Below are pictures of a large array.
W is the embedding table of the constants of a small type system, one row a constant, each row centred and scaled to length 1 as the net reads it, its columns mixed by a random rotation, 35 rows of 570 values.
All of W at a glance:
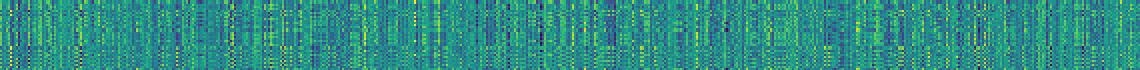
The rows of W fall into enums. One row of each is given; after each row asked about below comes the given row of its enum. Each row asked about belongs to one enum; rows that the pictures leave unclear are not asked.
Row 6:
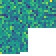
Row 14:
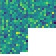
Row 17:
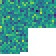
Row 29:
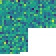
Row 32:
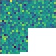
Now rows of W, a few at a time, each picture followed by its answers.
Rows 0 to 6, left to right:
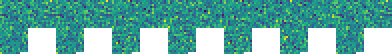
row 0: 6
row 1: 6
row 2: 29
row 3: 17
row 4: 29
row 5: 32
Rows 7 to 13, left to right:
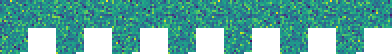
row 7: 32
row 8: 6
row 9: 29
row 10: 6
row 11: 14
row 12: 6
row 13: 17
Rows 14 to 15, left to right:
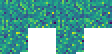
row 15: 14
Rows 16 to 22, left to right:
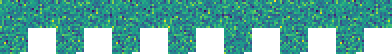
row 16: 29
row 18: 29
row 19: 17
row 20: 6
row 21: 17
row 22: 29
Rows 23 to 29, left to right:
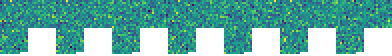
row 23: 32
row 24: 32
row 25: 17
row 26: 32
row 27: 6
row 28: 32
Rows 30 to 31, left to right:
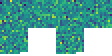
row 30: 32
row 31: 29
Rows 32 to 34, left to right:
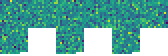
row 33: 29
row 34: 14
